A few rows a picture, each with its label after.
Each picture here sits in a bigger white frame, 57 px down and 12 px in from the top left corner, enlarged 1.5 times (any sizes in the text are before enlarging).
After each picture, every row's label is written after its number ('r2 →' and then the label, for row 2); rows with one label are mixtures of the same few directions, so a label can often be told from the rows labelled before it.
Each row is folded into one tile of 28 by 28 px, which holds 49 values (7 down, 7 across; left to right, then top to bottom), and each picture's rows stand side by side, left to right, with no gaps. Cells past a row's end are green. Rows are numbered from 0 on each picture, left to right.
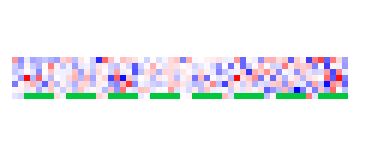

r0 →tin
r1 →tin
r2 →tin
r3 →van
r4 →tin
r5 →tin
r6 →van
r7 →tin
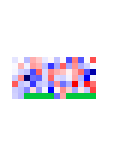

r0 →tin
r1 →tin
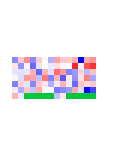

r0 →tin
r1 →van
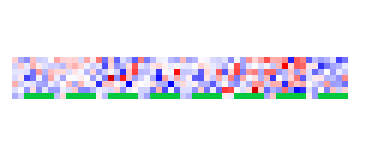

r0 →tin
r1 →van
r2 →tin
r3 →tin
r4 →tin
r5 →van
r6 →van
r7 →van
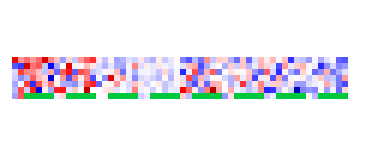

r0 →van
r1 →van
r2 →tin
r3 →tin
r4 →van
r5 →tin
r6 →van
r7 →van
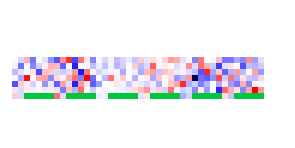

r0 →tin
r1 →tin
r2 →tin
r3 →van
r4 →tin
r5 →van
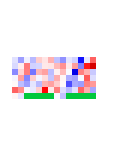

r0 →van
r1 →van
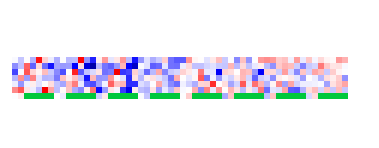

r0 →van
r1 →van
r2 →van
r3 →van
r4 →tin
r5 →tin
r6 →van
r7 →van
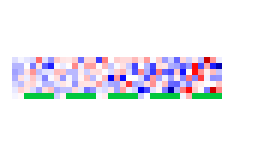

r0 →van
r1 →van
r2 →tin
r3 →van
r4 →van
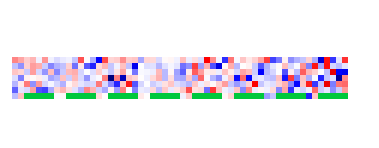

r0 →van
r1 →van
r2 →tin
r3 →tin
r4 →van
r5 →tin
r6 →tin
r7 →tin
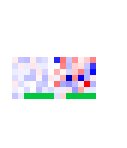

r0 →tin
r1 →tin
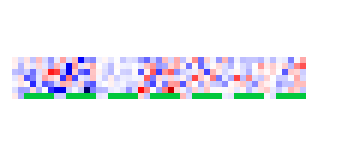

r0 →tin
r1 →van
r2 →van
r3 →van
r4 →tin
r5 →tin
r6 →van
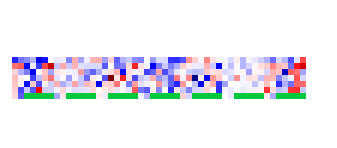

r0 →van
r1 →tin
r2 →tin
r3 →van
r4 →tin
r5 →tin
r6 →van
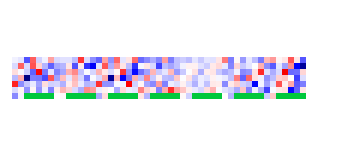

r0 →tin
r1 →van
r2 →tin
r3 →van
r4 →van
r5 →tin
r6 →van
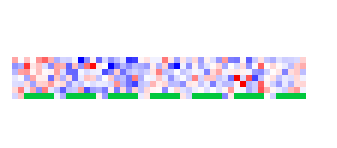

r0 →van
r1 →van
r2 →van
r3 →van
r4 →tin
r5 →tin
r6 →van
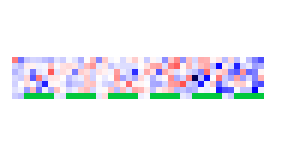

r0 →tin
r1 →van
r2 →tin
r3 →van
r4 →tin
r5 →van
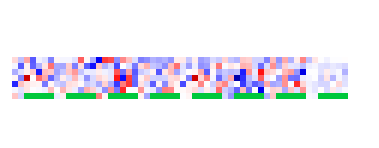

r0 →tin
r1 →van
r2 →tin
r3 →van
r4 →tin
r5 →tin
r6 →tin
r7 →tin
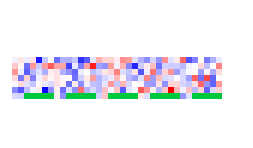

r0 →van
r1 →van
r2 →van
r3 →van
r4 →tin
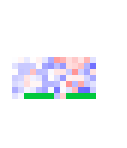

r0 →van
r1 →van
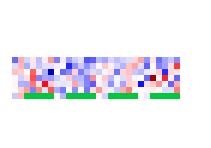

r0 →tin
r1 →van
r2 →van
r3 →tin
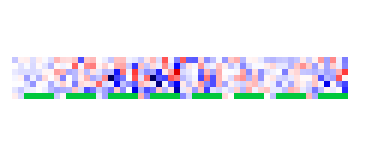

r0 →tin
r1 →van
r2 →tin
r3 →tin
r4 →tin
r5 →tin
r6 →van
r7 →tin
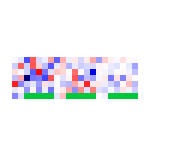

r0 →tin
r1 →tin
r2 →tin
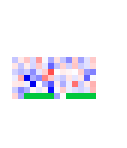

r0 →tin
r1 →tin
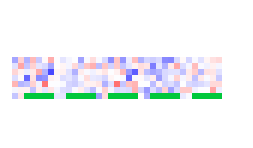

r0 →tin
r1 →van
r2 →tin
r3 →van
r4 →van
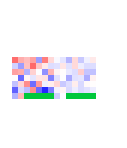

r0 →van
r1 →tin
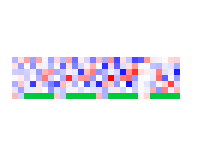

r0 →tin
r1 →tin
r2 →tin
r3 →tin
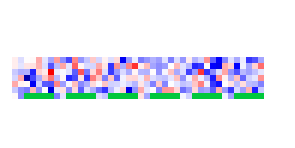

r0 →tin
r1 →tin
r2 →van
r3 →van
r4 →van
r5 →van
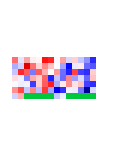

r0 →van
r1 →van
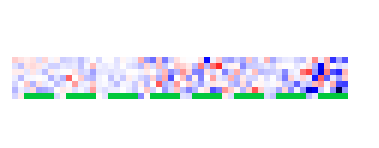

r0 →van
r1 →tin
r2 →tin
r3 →tin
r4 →van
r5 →van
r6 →tin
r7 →van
